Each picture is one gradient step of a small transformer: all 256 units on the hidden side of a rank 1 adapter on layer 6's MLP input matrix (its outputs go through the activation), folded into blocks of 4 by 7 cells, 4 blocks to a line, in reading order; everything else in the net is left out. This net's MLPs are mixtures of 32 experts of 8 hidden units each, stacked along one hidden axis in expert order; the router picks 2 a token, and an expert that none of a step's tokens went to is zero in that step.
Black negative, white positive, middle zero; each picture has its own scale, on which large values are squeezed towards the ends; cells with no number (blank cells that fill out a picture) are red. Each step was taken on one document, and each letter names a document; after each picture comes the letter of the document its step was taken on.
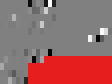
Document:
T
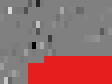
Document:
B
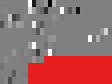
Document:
T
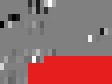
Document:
T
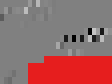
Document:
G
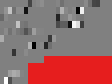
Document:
B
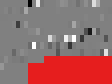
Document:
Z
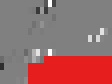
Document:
T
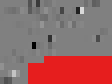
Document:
B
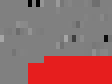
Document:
Z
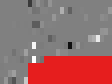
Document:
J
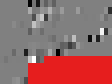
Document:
J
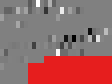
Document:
G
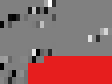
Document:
T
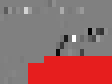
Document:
G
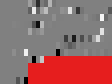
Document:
J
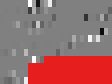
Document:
J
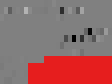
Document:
G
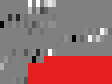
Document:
T
